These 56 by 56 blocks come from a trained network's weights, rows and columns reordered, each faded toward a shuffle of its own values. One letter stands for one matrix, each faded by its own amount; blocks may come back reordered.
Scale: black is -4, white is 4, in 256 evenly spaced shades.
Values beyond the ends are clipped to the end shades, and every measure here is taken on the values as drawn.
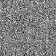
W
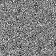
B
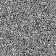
B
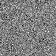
B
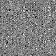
W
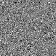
B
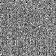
W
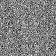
W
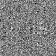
W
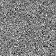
B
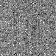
W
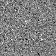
B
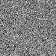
B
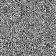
W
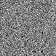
B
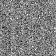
W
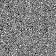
W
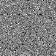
B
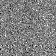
W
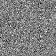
B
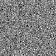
B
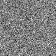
B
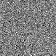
B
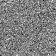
B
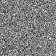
B
